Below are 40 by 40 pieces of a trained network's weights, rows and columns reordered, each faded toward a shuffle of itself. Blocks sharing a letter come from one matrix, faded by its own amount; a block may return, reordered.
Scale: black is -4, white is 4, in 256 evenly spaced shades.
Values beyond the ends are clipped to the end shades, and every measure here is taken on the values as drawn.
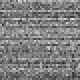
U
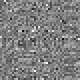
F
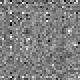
F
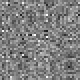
F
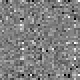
F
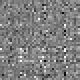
F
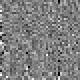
F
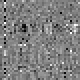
F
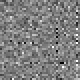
F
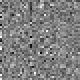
F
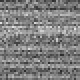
U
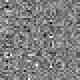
F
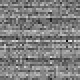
U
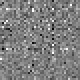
F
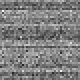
U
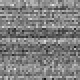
U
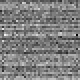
U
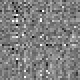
F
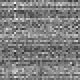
U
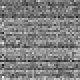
U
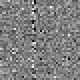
F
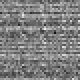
U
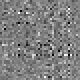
F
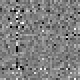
F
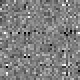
F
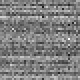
U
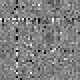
F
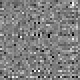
F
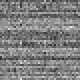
U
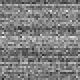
U
